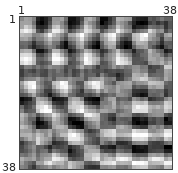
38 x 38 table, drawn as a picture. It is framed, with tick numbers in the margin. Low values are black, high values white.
The top right is the ninth with the lowest average. The halves do not mirror each other. Horizontal stripes repeat 6 times down the table. No single row or column stands out from its neighbours. Rings spread out from the top right. On average the colour sits 50% of the way up the scale. There is no overall slope.
